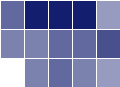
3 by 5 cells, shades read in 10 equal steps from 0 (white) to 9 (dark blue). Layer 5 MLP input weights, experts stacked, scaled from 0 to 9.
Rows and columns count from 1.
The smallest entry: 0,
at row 3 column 1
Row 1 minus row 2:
1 4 3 3 -3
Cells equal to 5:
4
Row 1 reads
6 9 9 9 4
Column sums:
11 19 21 20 15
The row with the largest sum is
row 1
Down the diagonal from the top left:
6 5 6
